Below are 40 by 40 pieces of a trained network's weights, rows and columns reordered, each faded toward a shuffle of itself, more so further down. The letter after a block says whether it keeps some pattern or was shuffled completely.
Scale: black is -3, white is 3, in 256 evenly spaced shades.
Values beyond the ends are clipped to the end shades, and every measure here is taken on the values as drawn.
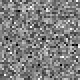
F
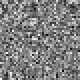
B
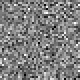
B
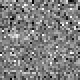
B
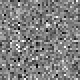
B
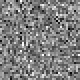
B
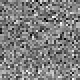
B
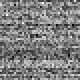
B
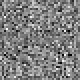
B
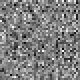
B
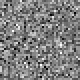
F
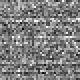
B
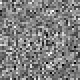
B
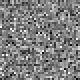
F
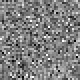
F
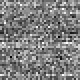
B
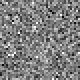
F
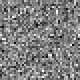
B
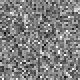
F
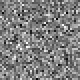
F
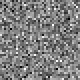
F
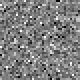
F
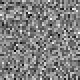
B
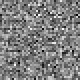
B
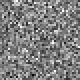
F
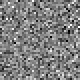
B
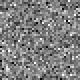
F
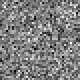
F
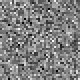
F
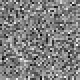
B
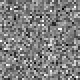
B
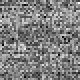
B
